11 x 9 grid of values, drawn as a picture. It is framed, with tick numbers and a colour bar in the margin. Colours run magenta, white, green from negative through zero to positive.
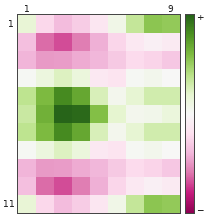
Calmest part: middle right. Mirror symmetry: top to bottom. Slope: none. Ninth with the highest average: middle left.
